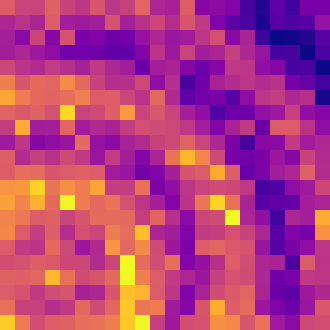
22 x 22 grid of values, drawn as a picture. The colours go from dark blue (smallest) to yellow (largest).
Rings: centred on the bottom left. Slope: up to the bottom left. Ninth with the lowest average: top right. Mirror symmetry: none. Odd rows or columns: none.
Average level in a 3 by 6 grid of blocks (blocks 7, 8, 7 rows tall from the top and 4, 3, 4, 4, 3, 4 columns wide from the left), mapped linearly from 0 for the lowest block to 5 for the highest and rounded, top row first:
3 3 2 2 1 0 / 4 4 3 3 2 2 / 4 3 5 3 3 2
